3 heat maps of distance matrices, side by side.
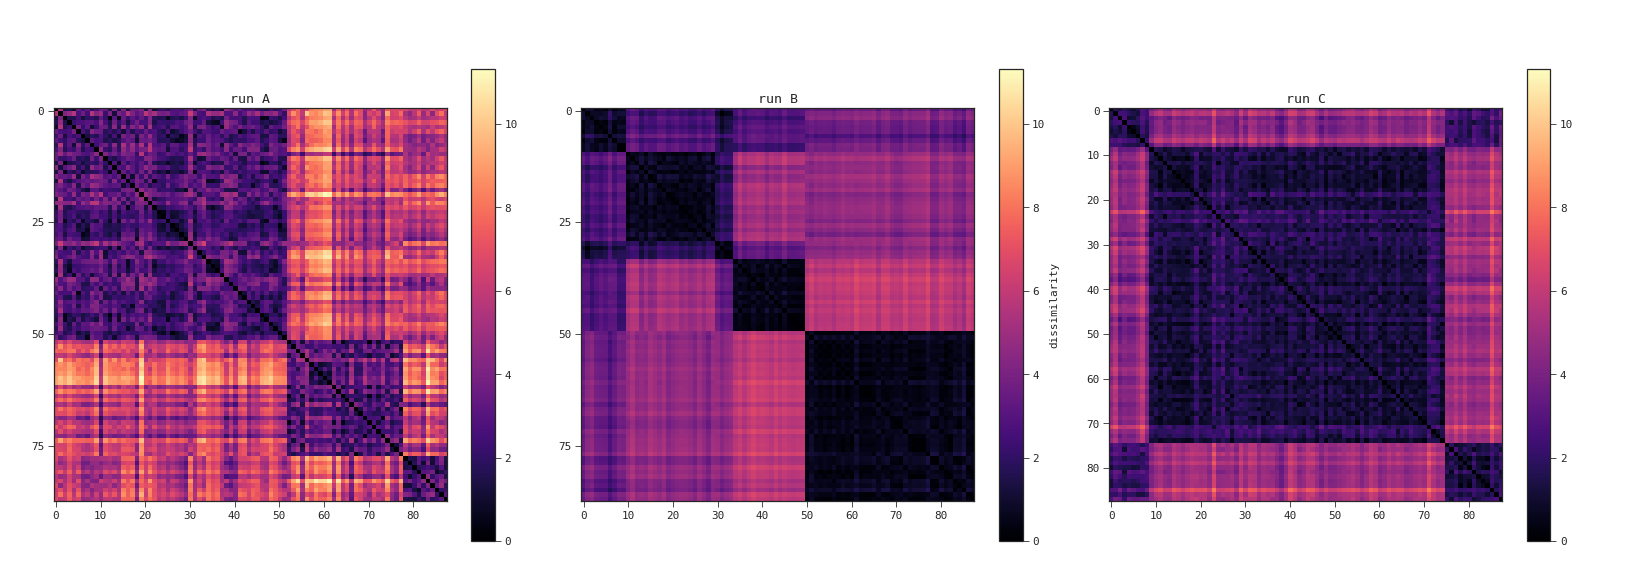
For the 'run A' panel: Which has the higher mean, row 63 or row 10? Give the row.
63
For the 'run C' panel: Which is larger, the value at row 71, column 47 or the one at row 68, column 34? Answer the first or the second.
the first
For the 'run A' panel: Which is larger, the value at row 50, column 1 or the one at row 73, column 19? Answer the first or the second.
the second
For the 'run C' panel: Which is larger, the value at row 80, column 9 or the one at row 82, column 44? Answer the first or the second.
the second
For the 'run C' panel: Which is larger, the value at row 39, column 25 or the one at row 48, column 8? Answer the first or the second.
the second
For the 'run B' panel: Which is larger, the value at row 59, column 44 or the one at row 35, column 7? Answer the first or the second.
the first
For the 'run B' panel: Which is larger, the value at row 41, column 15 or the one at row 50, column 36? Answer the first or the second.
the second
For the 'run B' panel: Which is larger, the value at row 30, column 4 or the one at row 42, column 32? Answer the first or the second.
the second
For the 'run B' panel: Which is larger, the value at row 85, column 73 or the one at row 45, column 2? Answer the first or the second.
the second
